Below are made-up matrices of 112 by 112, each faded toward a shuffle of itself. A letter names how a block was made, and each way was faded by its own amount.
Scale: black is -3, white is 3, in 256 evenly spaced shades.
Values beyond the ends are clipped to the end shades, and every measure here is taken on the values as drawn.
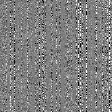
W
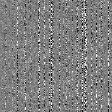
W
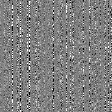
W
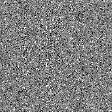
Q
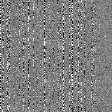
W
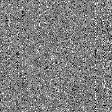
Q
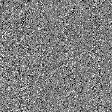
Q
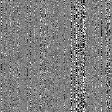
W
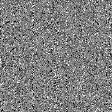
Q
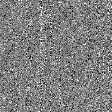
Q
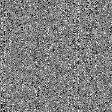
Q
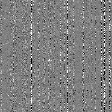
W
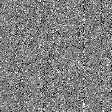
Q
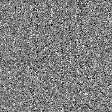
Q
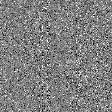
Q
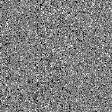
Q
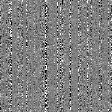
W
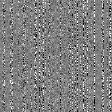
W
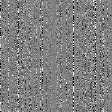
W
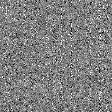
Q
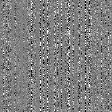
W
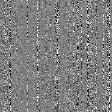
W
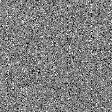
Q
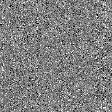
Q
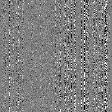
W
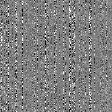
W
